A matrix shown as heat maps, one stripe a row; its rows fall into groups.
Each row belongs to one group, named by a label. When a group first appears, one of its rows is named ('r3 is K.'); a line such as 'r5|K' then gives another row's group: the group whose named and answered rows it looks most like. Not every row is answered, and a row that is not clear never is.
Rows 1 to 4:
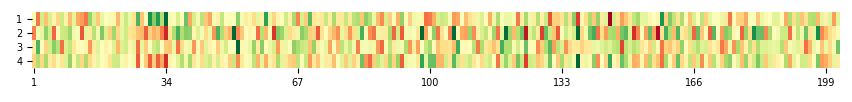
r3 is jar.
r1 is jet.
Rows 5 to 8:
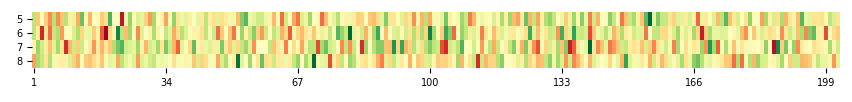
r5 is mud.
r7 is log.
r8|jar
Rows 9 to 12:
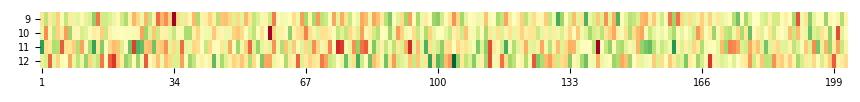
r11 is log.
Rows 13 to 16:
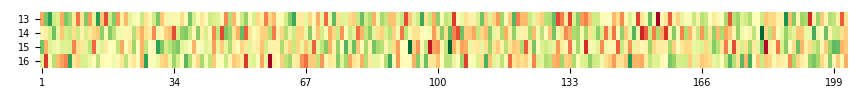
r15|jet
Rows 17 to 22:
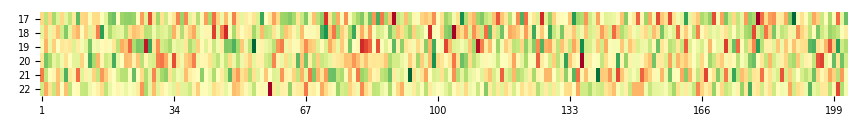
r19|mud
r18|jet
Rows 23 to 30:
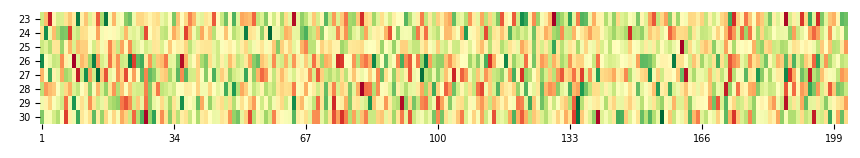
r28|mud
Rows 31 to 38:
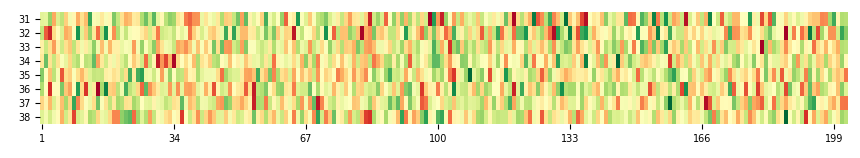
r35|log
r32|mud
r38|log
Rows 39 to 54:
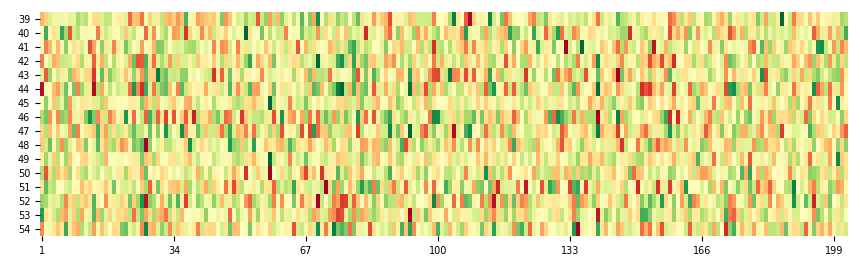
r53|log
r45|jar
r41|jet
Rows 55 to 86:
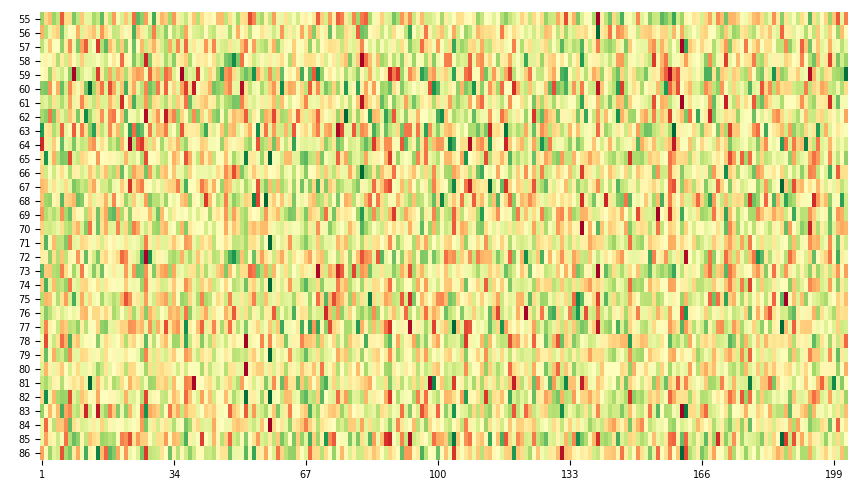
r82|jar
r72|mud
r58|mud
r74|jar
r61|mud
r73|log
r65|jar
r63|log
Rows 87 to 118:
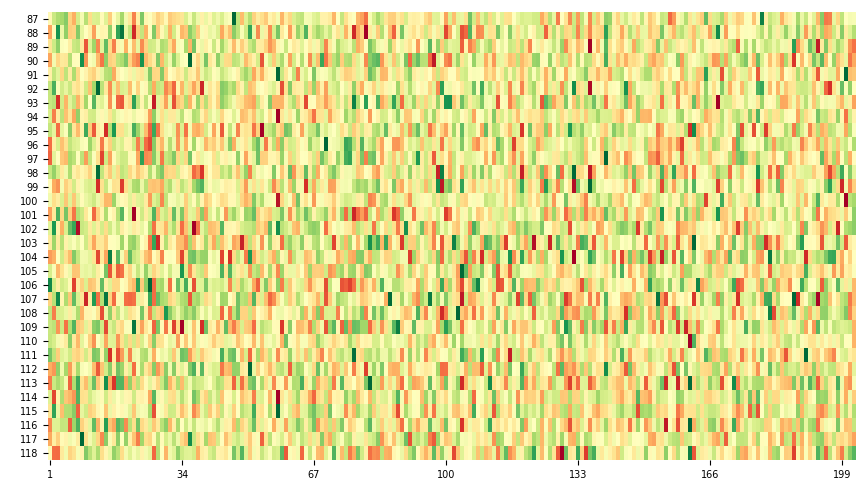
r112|jet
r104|jet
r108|jet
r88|jet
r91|jar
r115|jar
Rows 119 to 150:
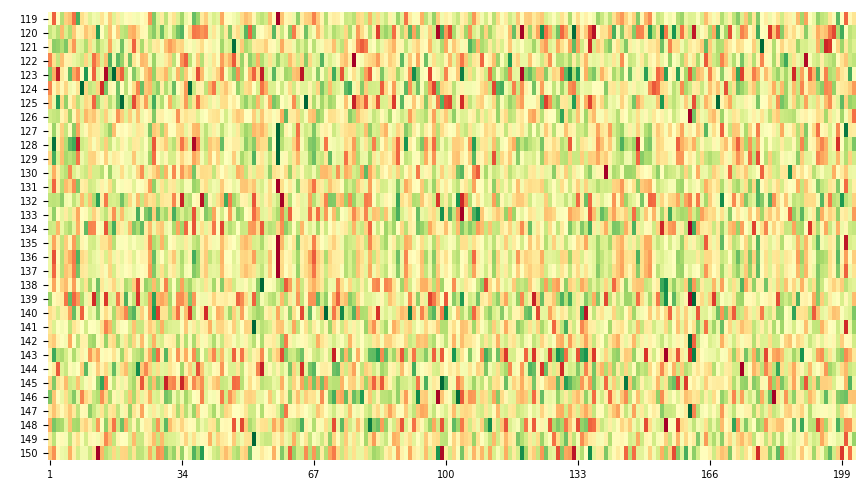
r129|jar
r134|mud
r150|jet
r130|log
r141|jar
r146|jet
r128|jar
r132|jet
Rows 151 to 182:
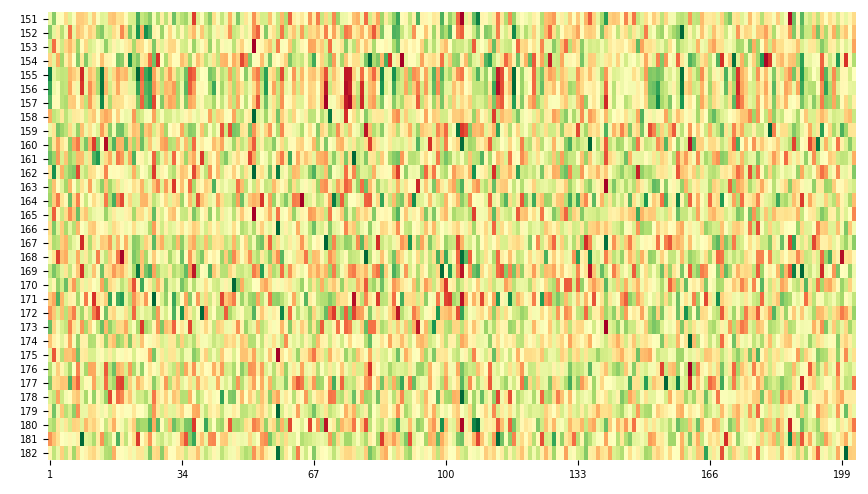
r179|jar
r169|log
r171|jet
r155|log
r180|log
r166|jar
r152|log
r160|mud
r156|log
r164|mud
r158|jar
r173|log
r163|log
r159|jet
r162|jar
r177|mud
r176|mud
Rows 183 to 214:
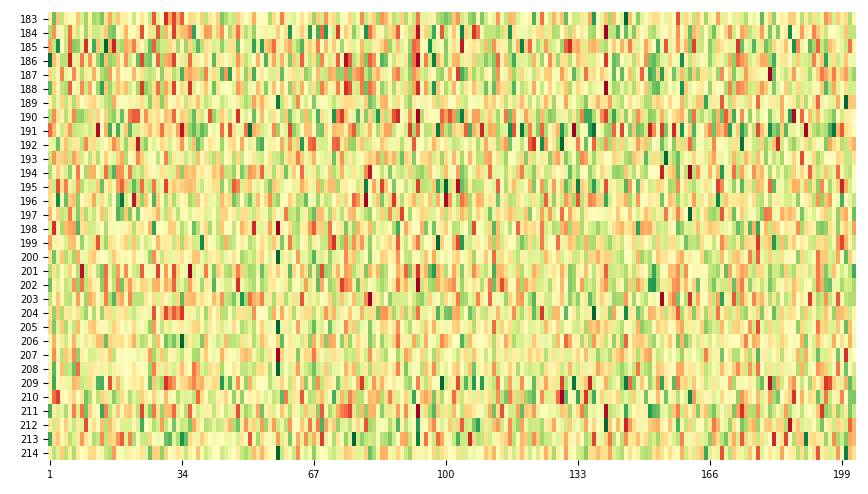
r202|log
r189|jar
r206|jet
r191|jet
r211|log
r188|log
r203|mud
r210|mud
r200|jar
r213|jet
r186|log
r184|log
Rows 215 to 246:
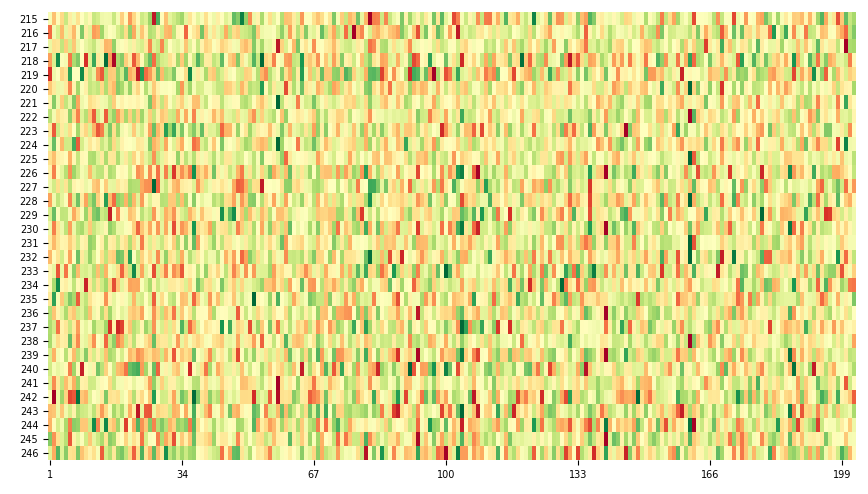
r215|mud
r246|jet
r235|jar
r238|mud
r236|log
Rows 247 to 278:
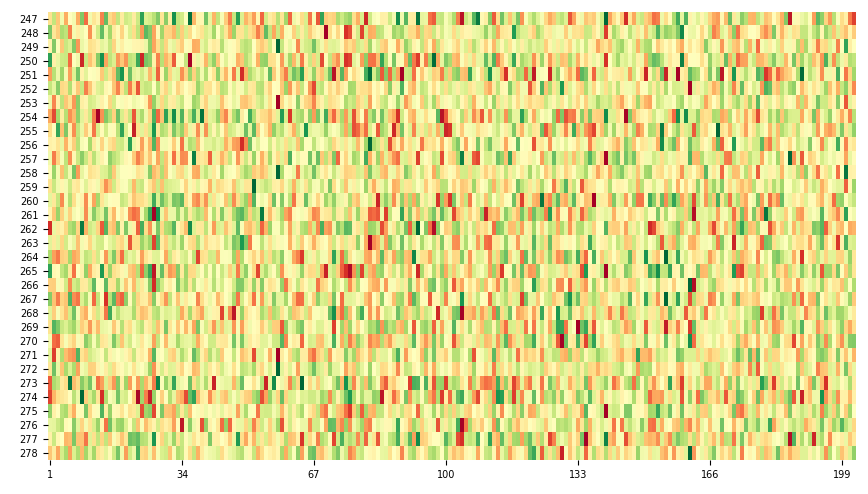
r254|jet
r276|jet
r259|jar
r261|mud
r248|log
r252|mud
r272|jar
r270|mud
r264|mud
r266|mud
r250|log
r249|jar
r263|mud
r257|log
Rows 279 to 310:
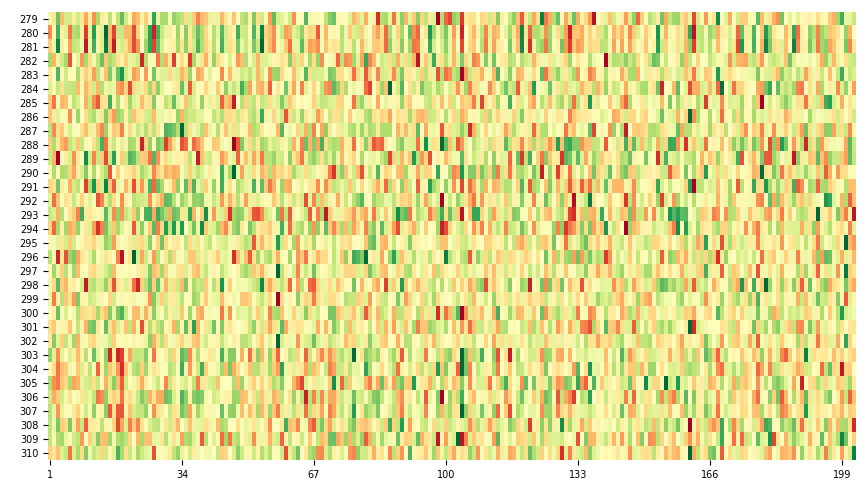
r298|mud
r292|jet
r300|jet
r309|jet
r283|jet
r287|jet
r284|mud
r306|jet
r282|log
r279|jet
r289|mud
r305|mud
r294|jet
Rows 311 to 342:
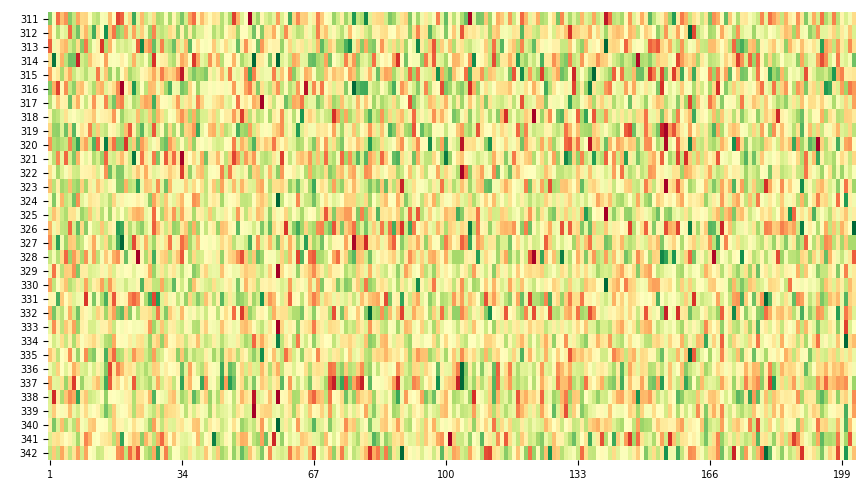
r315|jet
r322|jet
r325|log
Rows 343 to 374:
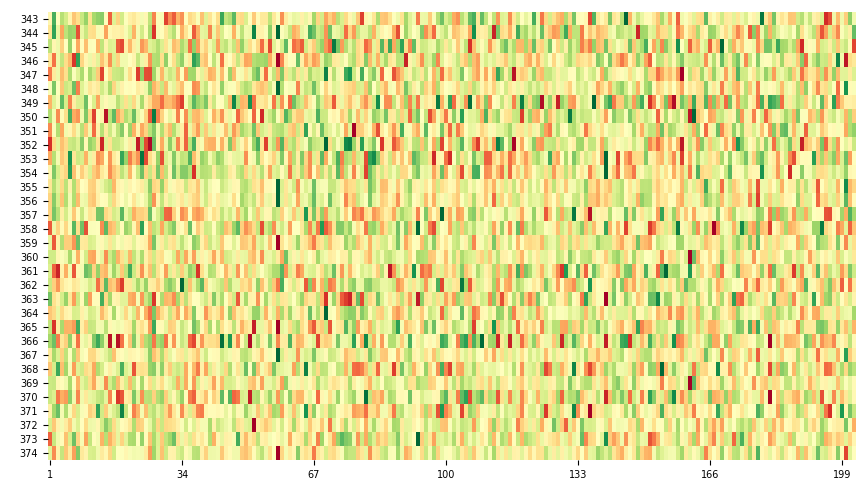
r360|mud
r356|jar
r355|jar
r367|jar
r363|log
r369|mud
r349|jet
